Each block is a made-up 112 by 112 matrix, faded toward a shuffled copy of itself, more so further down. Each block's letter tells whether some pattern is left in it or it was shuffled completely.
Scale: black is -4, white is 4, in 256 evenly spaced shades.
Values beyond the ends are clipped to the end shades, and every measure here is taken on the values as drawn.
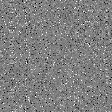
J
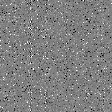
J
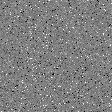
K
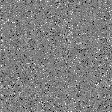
J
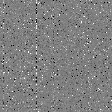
J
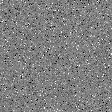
K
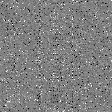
J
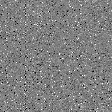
J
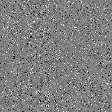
J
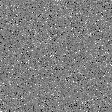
K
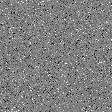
K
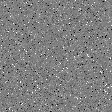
K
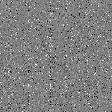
J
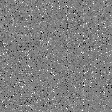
J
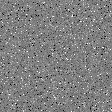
K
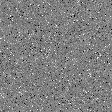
K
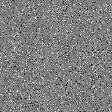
J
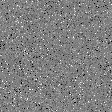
K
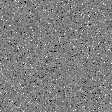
K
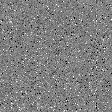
J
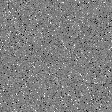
K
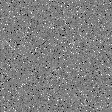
K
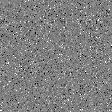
J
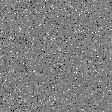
J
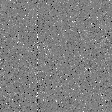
J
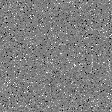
J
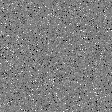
K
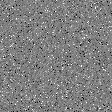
K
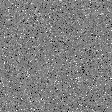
K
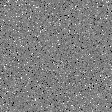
K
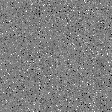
J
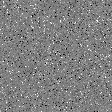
K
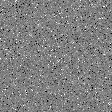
K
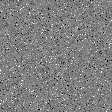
K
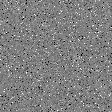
K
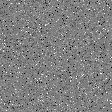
K
